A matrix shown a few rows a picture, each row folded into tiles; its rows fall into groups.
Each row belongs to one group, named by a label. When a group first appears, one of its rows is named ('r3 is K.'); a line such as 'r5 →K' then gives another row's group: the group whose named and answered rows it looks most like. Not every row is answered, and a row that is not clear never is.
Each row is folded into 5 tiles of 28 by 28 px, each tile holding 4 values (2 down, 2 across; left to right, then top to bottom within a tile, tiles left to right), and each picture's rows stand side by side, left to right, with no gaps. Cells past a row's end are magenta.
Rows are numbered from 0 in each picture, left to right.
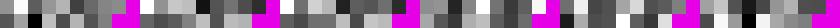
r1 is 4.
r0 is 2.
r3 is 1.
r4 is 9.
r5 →9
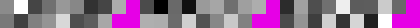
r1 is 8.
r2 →2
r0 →1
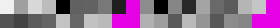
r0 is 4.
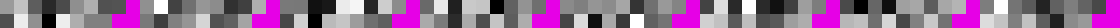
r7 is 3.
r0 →9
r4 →2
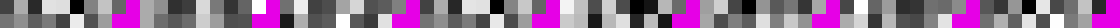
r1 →1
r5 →1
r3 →2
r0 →2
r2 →9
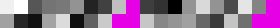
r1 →8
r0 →1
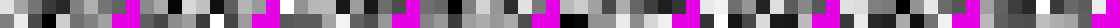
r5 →9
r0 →9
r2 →4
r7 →1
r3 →8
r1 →2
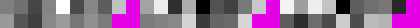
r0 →1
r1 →3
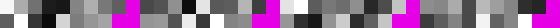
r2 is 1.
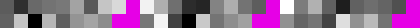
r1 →9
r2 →4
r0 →8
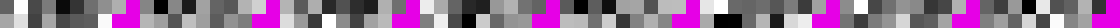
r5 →1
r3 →9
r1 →8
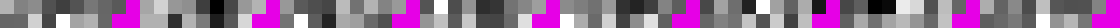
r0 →4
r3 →3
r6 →8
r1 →3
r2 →9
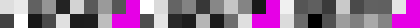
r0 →9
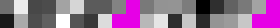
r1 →3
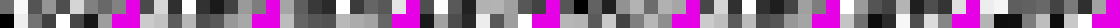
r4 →8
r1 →3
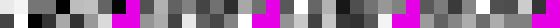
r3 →2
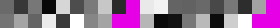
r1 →1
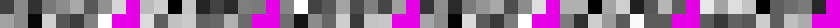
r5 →4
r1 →3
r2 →1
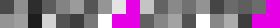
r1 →4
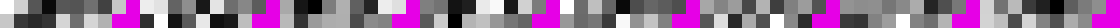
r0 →1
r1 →9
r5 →2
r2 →8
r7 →3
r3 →8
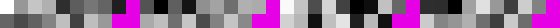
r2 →3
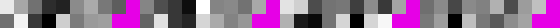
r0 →9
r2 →1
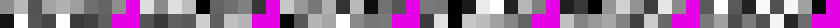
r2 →4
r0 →9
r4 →8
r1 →4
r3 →8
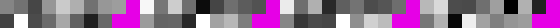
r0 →9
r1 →4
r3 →3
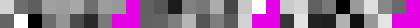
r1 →8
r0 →9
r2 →9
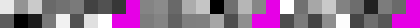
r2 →4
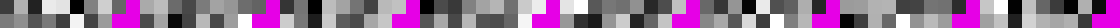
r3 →8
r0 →2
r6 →4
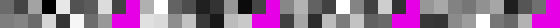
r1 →3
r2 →2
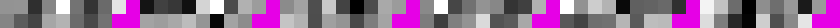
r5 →1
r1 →8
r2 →3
